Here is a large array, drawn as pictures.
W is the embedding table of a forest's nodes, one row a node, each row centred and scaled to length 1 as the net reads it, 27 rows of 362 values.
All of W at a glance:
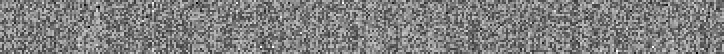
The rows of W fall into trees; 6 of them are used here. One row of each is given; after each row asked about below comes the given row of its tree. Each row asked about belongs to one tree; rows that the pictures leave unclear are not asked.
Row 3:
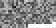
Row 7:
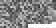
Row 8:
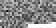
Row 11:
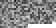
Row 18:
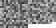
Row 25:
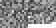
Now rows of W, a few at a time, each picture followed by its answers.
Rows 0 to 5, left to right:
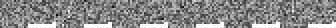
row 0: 11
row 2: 3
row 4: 18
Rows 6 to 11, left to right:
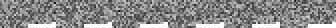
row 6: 8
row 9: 8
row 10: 25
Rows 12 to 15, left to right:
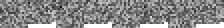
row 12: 7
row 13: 25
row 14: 3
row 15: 7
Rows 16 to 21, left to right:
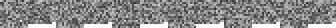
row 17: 3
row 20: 11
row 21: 3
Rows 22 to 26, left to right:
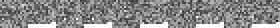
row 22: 7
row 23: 7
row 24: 18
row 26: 11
